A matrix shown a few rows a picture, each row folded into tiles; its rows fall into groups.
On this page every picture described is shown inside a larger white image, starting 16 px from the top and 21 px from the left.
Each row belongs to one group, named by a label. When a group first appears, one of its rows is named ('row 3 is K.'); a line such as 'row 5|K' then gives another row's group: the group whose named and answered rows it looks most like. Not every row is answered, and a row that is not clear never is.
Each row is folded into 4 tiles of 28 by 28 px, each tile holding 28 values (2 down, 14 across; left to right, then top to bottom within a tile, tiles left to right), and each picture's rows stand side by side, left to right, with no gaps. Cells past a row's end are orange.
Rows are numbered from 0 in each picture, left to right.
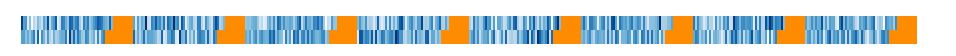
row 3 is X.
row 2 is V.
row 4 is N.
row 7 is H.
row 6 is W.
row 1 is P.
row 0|W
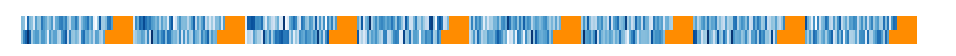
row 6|X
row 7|N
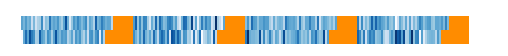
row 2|X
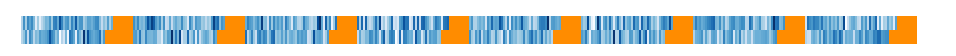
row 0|V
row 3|N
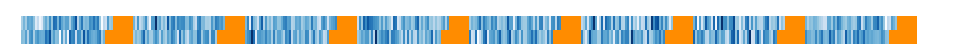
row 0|V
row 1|P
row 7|V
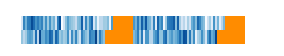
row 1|H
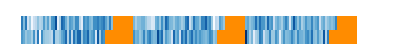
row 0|W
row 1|V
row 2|X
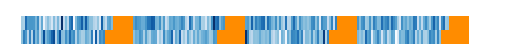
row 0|H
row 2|X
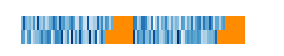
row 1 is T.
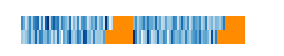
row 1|X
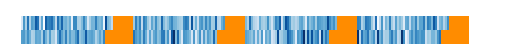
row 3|T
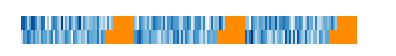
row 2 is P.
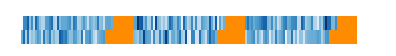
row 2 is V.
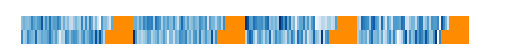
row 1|X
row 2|H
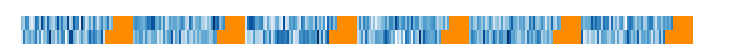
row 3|V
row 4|X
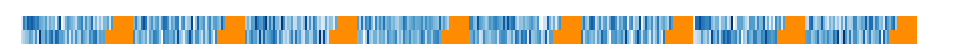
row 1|T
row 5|T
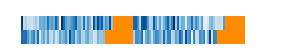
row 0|W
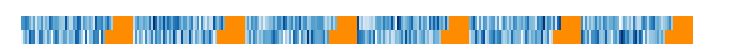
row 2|V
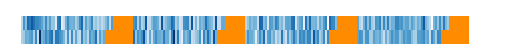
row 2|N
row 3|P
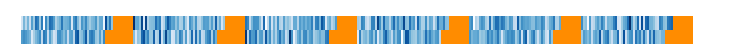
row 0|N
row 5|N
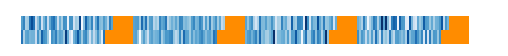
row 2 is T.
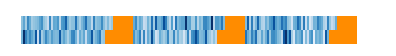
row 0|X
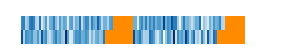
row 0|T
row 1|P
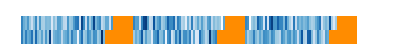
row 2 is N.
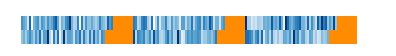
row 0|N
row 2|W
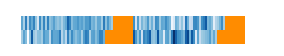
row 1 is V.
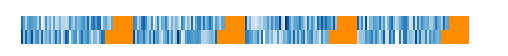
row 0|T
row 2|W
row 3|N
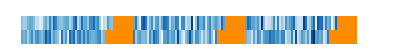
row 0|V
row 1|T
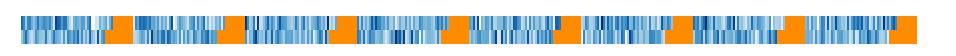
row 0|H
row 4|N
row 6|H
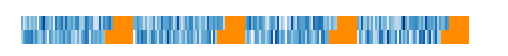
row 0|P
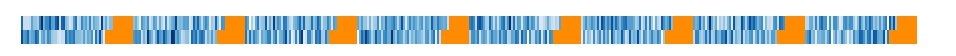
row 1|X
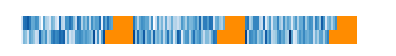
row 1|T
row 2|T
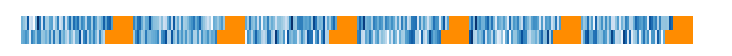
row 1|H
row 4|X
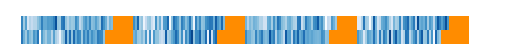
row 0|W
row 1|W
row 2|V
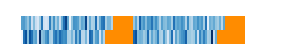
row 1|X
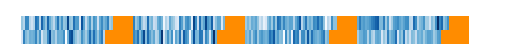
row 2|V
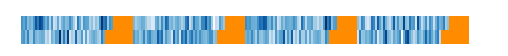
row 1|V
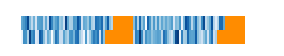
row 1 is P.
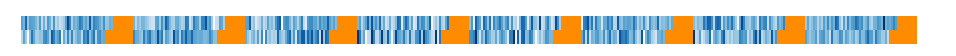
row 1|V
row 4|P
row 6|X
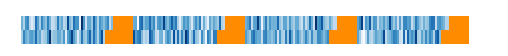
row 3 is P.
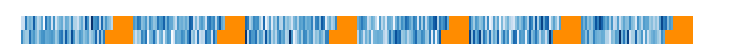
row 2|T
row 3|W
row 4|T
